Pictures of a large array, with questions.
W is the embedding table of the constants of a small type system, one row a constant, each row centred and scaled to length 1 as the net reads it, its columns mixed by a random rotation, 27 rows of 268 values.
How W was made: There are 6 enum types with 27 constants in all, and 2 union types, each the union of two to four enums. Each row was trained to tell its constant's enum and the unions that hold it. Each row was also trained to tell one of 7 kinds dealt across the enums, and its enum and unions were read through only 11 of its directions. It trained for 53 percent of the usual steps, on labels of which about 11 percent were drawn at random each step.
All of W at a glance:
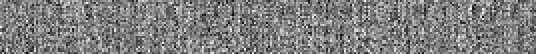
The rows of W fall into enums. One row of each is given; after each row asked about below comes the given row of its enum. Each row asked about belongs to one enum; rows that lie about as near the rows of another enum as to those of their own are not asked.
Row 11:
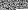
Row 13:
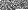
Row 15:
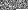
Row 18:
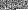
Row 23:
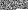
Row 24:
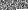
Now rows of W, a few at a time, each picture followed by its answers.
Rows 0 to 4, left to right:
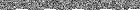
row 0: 13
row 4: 23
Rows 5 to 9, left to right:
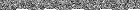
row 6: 23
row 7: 13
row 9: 15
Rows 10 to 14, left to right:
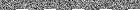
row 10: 11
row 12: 18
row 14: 15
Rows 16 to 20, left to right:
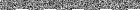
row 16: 13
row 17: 13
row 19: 18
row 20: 11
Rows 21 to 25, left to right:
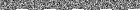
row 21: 23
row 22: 18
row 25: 15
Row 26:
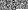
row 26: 18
